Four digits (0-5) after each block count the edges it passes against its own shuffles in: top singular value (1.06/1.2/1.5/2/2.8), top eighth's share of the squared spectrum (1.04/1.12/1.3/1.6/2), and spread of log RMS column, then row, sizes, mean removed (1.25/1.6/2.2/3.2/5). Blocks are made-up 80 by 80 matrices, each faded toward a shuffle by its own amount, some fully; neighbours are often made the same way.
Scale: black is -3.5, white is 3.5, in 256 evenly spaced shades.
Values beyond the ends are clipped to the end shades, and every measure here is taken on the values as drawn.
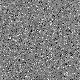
2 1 0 0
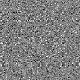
4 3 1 2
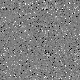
2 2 1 1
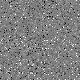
2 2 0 0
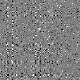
4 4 3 2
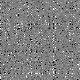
3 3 2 2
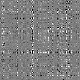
4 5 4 3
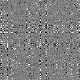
4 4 3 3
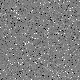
0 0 0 0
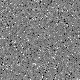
0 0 0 0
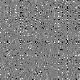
4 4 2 2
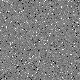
0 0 0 0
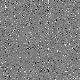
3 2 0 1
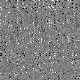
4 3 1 2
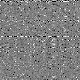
4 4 1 3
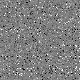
3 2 0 1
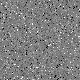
1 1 0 0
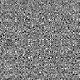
4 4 2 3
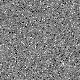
1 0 0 0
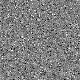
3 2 0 0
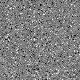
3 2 0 0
